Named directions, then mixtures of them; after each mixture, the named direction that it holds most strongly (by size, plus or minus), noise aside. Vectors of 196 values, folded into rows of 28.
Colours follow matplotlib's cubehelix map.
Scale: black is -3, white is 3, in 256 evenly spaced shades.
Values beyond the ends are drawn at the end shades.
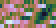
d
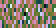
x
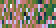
x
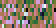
x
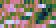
d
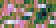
d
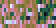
d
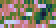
d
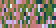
x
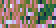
d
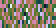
x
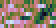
d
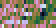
d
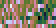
d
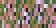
x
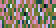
x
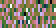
x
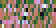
x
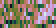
d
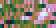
d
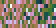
x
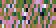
x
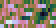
d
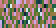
x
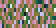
x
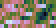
d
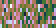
x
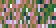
x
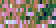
d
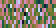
x
